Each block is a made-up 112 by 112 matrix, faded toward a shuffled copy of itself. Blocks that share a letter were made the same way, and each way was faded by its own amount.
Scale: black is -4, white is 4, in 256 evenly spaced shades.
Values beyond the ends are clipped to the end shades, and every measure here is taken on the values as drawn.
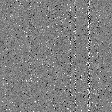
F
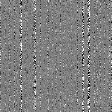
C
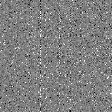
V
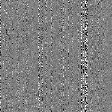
C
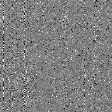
F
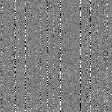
C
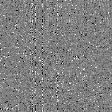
V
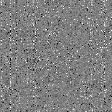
V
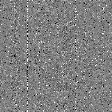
F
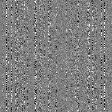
C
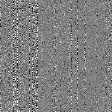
C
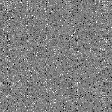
V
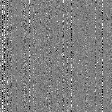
C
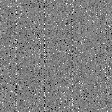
V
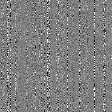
C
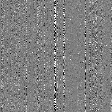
C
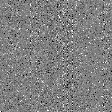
F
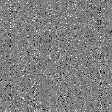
V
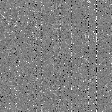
F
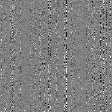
C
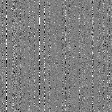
C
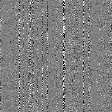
C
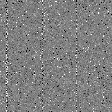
V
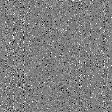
F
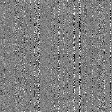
C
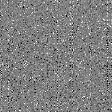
V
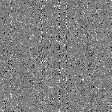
F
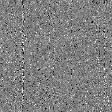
F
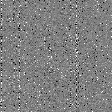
V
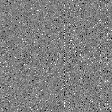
V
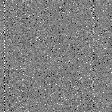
V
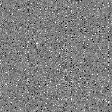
V
